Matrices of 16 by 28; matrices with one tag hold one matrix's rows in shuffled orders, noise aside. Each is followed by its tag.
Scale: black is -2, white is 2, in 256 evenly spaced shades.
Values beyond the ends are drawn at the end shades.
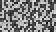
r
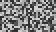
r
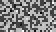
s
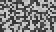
s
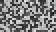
s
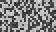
r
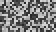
s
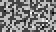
s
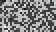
r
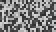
r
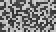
s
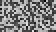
r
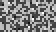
s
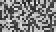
r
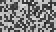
r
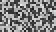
r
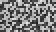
s
